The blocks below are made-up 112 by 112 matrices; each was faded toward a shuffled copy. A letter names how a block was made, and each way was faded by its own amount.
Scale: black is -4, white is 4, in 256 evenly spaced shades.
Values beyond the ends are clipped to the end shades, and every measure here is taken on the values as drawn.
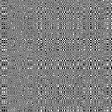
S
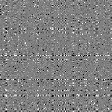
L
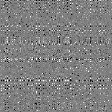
L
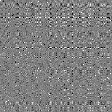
L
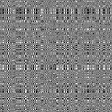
S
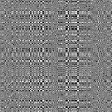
S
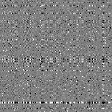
L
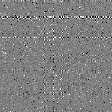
L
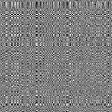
S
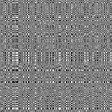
S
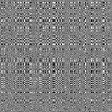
S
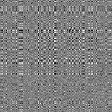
S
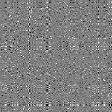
L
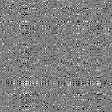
L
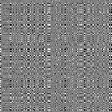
S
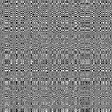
S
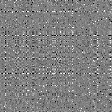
L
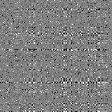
L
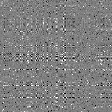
L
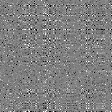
L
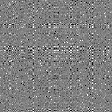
L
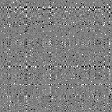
L
